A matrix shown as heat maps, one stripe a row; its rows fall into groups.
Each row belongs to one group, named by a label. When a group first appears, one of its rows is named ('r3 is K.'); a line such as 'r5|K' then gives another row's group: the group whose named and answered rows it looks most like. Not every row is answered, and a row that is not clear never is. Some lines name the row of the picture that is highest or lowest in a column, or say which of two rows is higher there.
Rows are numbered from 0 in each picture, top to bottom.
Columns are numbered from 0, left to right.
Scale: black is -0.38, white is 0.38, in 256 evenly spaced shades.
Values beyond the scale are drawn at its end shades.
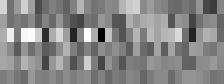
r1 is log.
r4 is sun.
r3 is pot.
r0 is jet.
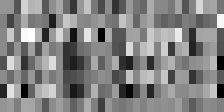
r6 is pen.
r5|log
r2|sun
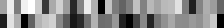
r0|sun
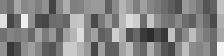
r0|jet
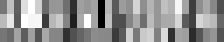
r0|sun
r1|sun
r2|log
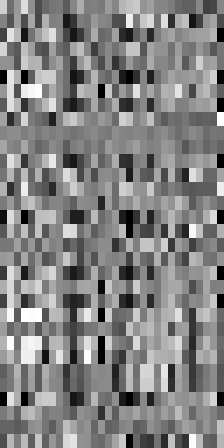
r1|log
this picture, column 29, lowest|0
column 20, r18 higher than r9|No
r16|pot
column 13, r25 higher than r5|No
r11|pen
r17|log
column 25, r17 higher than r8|Yes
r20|sun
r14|sun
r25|sun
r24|sun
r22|sun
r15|pen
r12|pot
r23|log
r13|jet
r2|pen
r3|jet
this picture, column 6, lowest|25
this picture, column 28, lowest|1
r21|pen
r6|sun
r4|sun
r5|pen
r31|pot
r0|jet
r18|pot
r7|pen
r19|pen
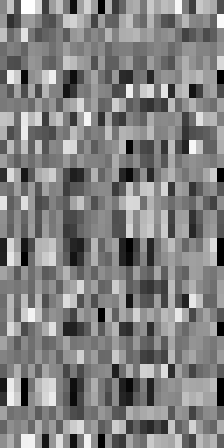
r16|log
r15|log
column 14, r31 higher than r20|No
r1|jet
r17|pen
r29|log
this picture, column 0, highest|14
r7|pot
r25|pot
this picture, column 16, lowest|26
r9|jet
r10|pot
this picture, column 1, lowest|1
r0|sun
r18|pen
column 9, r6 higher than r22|No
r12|pen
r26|log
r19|pot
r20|pot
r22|sun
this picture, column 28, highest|8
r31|sun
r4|jet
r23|pen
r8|sun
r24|pot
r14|jet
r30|pot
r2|jet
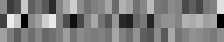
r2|pot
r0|jet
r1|pen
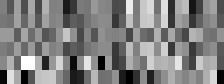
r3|log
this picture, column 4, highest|4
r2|pot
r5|pen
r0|log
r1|log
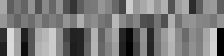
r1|pot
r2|pen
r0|log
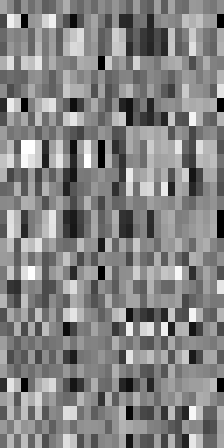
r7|pen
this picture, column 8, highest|11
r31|pot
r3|pot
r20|jet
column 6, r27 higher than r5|Yes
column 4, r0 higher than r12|No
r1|pen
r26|pot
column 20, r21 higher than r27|No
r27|pen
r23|log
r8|pot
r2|pot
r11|sun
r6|jet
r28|sun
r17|sun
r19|sun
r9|log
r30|jet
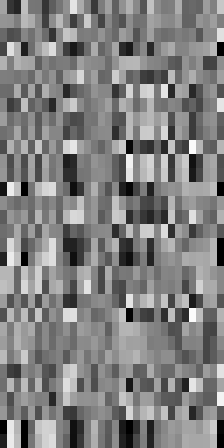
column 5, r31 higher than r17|Yes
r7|jet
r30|pen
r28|jet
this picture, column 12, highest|20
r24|jet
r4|jet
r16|log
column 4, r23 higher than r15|Yes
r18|pen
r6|log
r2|jet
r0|jet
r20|sun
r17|pen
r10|pot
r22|pot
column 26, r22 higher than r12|No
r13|pen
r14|pot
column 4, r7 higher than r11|No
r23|jet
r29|log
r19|sun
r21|log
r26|jet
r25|jet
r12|log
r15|pot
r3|pen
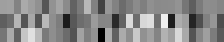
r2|sun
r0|sun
